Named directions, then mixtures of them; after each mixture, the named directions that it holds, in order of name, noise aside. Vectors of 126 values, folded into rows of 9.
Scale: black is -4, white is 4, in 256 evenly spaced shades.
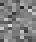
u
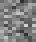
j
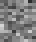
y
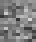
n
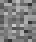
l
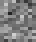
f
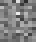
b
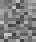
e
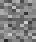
e, f, l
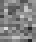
f, j, n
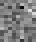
e, n, u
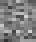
b, y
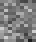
f, j, u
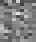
b, j, y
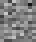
f, l
